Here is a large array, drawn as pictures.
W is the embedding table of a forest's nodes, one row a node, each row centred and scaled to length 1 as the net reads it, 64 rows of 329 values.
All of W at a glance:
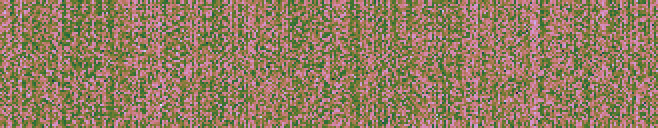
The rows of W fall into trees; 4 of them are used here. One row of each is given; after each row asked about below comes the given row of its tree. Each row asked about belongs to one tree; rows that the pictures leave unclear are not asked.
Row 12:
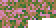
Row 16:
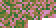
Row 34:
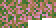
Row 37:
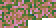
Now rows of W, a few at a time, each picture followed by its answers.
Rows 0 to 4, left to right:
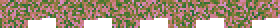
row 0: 12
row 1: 12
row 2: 16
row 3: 12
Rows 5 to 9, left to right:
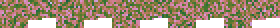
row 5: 12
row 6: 12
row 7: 12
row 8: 34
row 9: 16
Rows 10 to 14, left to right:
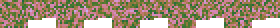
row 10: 16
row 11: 12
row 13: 16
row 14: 12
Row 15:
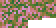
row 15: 12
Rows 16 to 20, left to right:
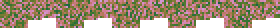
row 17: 16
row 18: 16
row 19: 37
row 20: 12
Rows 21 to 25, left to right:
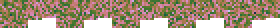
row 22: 16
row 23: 34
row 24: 34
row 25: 12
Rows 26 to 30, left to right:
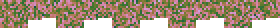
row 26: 16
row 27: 34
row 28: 37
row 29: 12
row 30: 34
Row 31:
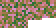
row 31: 12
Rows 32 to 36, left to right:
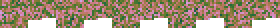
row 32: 12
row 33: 12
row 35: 37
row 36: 37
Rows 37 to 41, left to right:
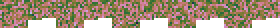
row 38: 12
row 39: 34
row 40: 34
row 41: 16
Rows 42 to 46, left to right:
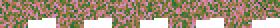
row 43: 16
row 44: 34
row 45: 16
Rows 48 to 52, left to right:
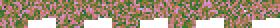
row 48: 16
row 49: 37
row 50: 37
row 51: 16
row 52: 34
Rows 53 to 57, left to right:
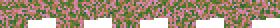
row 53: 12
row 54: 16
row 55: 16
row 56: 12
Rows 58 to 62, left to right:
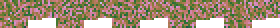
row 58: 37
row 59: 12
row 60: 16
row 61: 16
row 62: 16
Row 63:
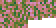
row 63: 16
